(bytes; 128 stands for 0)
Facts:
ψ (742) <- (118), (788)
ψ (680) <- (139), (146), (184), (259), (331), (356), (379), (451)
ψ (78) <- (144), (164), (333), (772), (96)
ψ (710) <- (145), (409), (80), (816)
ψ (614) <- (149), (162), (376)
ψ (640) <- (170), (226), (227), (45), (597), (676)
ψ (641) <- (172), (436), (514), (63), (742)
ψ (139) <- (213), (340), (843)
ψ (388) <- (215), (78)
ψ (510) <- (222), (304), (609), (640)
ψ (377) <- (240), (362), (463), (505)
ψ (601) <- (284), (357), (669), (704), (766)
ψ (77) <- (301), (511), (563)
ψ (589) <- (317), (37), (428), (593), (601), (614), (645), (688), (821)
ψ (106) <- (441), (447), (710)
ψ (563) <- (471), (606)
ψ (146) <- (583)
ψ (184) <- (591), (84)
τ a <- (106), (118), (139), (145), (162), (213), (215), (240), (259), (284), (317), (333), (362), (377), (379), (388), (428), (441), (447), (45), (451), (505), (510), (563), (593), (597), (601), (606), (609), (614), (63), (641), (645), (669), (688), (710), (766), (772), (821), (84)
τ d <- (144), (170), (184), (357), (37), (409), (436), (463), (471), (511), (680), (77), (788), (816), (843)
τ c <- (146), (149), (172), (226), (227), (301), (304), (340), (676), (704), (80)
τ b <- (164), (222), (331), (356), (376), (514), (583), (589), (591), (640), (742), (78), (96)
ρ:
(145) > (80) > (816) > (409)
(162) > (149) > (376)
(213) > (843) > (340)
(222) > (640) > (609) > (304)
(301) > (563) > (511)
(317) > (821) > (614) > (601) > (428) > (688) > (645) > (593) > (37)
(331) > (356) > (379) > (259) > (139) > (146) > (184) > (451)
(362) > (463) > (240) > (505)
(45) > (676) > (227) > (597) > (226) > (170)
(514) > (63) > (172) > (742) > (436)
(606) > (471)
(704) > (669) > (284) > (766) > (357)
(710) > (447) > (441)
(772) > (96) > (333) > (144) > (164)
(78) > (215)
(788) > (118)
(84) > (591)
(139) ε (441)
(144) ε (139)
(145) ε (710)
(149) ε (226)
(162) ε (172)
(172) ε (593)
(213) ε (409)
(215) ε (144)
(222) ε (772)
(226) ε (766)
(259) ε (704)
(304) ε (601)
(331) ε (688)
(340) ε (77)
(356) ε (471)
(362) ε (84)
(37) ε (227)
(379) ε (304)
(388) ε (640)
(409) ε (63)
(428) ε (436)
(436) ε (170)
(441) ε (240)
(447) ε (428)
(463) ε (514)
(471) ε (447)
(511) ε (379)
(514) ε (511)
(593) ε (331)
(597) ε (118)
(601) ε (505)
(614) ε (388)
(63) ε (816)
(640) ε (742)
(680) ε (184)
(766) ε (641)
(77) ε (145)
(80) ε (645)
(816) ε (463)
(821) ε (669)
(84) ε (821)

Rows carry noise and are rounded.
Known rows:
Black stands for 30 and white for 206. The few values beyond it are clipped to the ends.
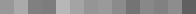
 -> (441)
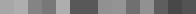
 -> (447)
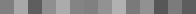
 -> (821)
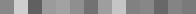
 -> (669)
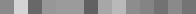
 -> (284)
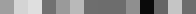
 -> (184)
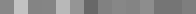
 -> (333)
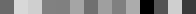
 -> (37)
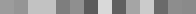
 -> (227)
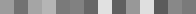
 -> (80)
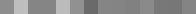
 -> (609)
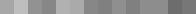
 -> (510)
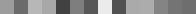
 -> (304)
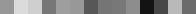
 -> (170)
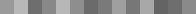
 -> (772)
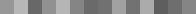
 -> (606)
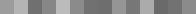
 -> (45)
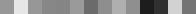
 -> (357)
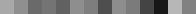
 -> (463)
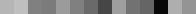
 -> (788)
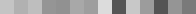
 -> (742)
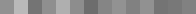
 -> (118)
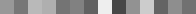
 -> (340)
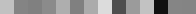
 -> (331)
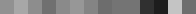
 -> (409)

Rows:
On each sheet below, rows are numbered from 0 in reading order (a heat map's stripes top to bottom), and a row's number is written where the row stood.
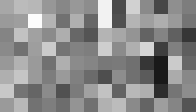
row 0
(164)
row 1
(146)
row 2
(428)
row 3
(149)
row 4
(144)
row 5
(843)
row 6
(514)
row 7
(601)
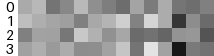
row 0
(710)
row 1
(589)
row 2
(139)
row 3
(376)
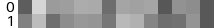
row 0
(688)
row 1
(766)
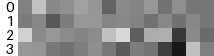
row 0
(505)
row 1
(63)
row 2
(640)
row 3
(816)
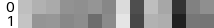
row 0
(583)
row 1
(356)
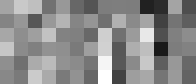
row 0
(436)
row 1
(162)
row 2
(301)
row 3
(222)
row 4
(172)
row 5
(226)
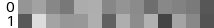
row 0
(388)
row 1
(645)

